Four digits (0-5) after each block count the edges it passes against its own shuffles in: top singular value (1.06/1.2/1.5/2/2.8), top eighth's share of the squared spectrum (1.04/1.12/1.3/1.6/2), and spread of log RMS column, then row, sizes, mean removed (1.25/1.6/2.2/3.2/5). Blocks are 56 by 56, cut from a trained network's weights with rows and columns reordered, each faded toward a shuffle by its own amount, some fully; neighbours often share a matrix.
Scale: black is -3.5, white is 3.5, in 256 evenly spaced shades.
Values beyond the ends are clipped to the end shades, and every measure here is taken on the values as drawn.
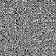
3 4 2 2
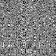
3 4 2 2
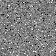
0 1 0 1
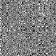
3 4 2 2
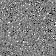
0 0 0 0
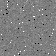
0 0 0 0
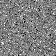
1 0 0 0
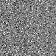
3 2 1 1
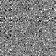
3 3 1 2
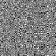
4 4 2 2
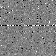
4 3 0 1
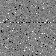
2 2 0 1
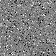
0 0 0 0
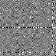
3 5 2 2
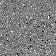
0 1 0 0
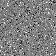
0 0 0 0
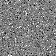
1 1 0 0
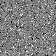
0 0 0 0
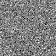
2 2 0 1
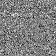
2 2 0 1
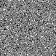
0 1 0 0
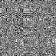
4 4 2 2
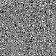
3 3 2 2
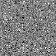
3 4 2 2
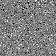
1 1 0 0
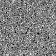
1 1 0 0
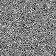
0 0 0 0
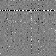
4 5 0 1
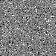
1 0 0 0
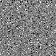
2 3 1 0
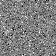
1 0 0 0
